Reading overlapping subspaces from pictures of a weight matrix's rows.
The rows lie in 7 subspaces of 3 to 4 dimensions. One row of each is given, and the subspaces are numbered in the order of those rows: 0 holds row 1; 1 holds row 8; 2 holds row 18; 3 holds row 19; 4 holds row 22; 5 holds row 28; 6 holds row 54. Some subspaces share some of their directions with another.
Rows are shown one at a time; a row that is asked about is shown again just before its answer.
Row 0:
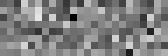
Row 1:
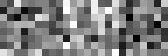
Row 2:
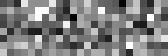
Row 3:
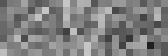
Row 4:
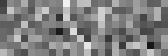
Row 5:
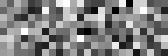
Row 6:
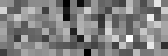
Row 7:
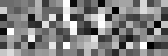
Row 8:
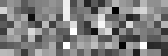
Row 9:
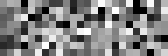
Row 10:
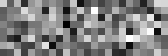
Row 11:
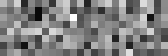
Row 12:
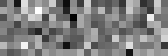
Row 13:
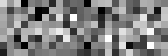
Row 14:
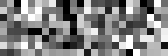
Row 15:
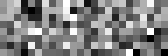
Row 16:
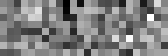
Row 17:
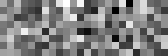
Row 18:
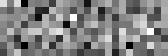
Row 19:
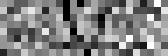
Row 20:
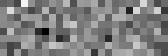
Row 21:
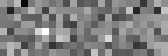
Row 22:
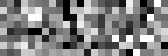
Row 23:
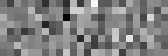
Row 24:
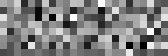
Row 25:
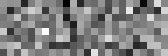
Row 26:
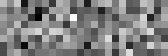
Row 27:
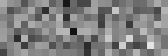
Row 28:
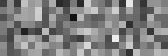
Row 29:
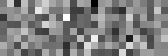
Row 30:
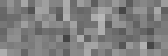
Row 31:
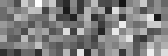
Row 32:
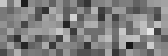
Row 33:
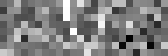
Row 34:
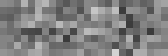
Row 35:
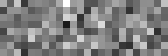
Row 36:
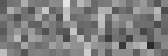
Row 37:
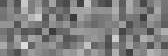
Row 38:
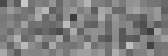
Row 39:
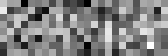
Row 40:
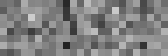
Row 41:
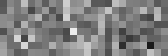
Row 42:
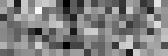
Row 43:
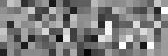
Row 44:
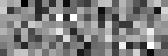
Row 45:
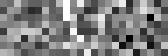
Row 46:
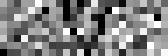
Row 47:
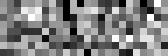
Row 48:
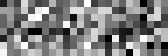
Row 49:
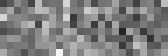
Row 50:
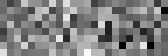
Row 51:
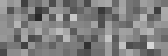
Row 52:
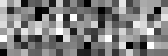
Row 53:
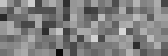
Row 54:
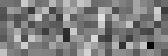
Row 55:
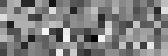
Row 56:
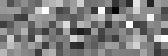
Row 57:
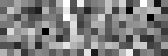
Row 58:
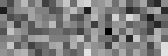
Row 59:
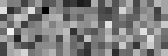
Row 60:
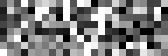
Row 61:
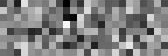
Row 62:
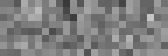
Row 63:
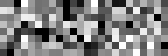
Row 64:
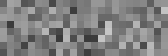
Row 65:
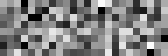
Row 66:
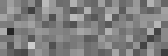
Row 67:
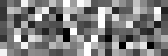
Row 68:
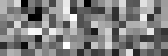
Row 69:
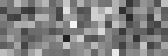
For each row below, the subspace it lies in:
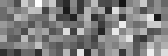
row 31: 4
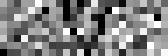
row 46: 4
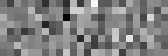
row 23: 0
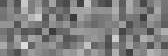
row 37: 5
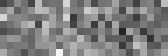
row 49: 6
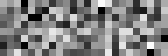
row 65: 5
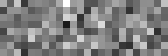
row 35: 2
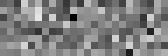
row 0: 1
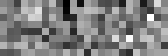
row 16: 2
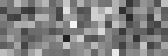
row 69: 0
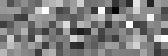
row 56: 5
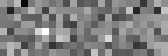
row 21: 3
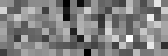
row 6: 1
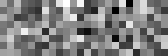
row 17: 5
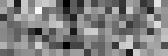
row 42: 0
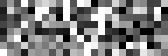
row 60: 0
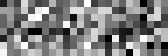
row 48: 4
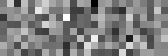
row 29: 0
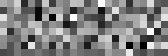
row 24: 1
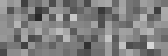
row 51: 2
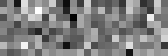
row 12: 0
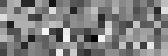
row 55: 6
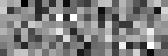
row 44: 4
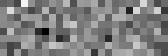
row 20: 3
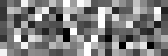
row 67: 6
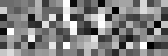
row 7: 1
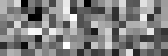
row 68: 1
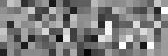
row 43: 6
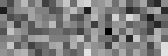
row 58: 1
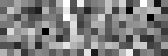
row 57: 3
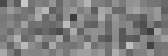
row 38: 2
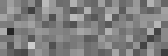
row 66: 1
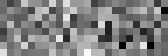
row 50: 6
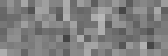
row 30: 0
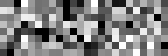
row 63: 3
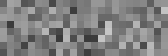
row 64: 6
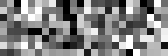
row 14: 0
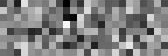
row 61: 2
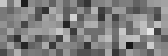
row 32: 2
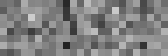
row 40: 1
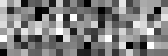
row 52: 5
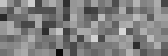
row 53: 6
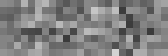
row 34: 0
